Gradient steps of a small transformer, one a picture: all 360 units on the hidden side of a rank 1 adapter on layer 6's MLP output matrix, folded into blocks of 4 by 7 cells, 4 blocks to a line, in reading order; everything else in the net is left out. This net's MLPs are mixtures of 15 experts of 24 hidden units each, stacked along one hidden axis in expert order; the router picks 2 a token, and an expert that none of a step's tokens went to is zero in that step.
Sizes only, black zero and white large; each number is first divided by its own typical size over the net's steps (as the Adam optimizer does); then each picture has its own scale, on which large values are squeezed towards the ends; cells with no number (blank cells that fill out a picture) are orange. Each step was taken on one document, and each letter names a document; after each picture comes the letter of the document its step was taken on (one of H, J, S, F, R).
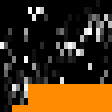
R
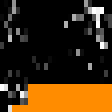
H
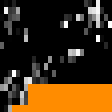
H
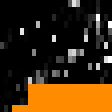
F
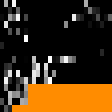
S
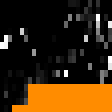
F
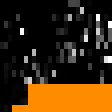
F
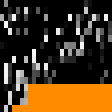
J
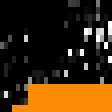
F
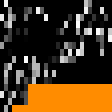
J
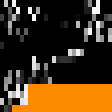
S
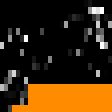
H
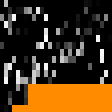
J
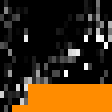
R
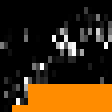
R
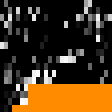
S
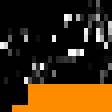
F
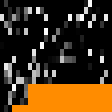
J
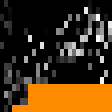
R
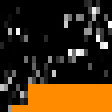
H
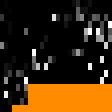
R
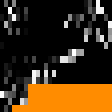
S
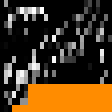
J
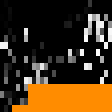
R
